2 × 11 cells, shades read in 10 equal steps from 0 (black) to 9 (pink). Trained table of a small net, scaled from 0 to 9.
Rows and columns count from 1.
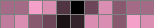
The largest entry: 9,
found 2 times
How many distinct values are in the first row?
7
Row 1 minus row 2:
-1 -2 4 4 2 -2 -4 0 0 -3 -2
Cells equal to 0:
1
